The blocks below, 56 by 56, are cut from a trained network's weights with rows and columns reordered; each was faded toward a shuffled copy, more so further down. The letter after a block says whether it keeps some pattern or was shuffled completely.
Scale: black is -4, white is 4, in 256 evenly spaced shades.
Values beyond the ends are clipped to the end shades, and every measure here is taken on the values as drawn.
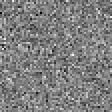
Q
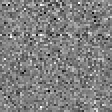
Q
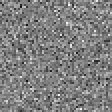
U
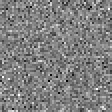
U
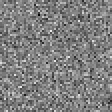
U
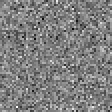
Q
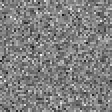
U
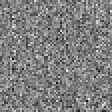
Q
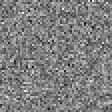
U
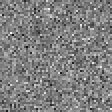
U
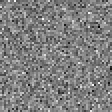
U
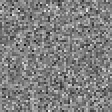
U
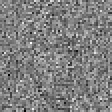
Q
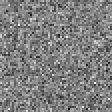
U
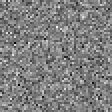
U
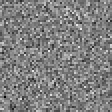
U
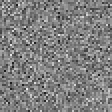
Q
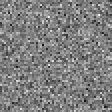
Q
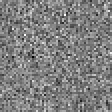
Q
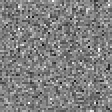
U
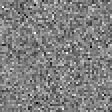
U
